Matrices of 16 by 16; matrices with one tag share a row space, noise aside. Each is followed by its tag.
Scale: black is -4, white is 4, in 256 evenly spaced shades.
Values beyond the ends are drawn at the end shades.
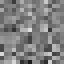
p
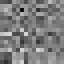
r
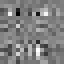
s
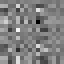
s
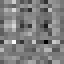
p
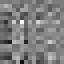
r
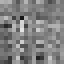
r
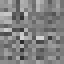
r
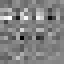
r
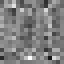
p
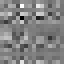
r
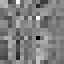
s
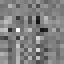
s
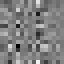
s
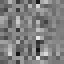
s
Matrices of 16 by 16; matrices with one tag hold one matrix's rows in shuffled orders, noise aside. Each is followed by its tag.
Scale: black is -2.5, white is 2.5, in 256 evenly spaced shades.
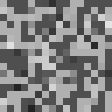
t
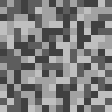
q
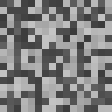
q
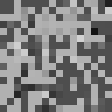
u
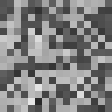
u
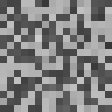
q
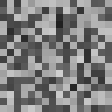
q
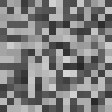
t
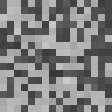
u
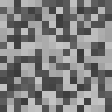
q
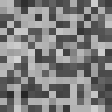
u
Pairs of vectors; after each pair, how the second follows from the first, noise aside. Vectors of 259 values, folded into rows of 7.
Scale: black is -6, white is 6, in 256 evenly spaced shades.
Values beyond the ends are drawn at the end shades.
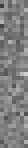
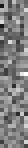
scaled up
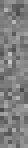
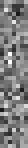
scaled up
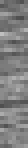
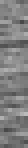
reversed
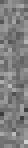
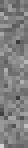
shuffled
